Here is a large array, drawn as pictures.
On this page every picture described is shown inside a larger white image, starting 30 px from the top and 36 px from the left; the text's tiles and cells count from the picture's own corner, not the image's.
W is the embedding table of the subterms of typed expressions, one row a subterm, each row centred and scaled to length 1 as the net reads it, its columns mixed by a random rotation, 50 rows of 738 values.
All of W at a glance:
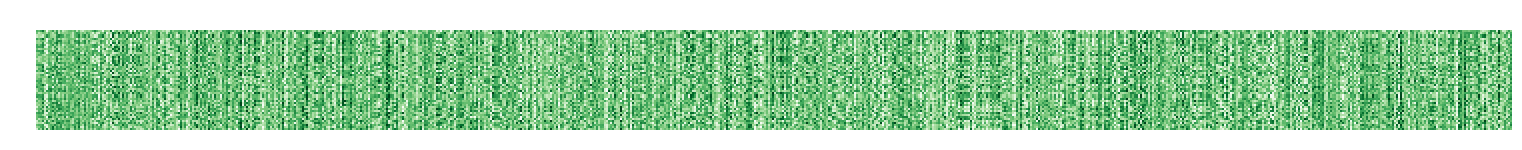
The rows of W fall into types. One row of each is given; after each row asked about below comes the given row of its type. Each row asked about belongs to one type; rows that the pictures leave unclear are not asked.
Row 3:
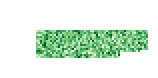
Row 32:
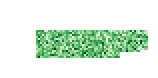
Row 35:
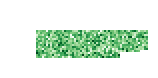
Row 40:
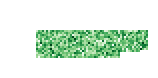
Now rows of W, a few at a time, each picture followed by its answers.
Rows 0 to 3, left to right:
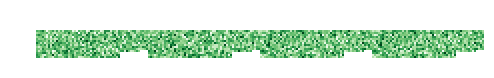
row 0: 35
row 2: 3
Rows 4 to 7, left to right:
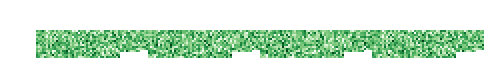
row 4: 35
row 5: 35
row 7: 35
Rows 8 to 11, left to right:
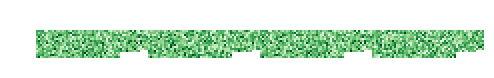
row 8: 32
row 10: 32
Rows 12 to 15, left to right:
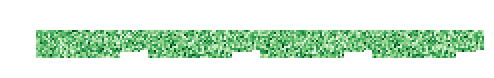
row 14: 3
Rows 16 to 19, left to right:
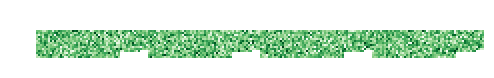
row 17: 32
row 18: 40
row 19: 40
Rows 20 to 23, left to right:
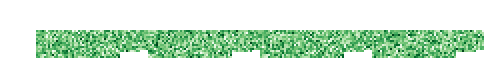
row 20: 35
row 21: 3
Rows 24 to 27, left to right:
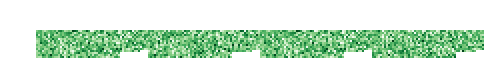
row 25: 32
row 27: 35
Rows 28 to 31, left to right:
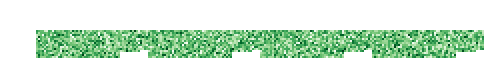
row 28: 32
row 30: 40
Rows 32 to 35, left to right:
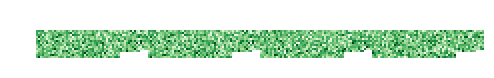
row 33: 32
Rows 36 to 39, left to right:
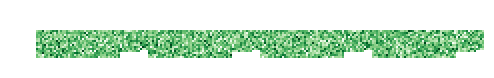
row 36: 40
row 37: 35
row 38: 40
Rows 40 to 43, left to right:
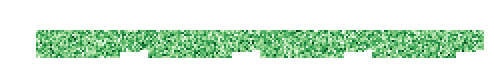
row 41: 32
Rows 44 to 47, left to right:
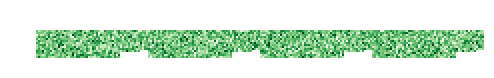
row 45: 40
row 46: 3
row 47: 32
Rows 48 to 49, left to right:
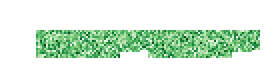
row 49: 40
